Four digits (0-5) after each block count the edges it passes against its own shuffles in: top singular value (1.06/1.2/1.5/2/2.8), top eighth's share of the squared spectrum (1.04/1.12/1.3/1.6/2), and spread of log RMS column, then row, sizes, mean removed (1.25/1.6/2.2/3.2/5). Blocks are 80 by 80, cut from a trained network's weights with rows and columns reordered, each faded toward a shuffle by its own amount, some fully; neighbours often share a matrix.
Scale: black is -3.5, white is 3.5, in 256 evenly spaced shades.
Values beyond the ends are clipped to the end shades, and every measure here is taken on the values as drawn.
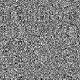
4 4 2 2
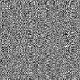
4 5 3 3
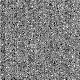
2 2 0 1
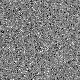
0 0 0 0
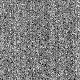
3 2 0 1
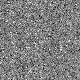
1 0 0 0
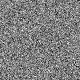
0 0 0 0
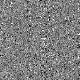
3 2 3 0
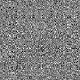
4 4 3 3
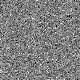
1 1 0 0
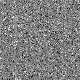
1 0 0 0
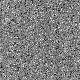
0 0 0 0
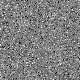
0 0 0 0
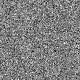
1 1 0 0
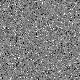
1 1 1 0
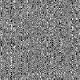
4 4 4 1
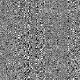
3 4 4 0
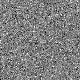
2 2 1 0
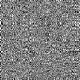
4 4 3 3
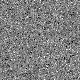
0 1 0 0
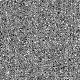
1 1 0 0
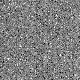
1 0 0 0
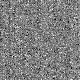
2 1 0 0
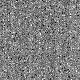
2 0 0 0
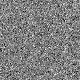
2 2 0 0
